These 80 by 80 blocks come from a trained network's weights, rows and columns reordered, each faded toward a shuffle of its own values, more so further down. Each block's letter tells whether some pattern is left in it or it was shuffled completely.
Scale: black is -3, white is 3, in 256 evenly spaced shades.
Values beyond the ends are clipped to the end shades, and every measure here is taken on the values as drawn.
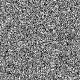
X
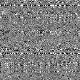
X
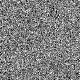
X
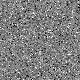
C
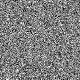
X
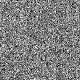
X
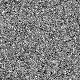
C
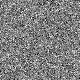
C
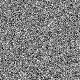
X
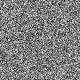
C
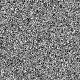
C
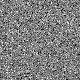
C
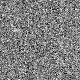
X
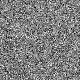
X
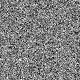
C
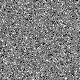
C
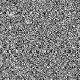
X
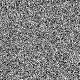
X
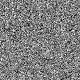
X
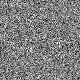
X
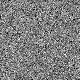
C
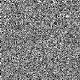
X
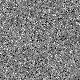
C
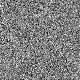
C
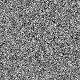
C
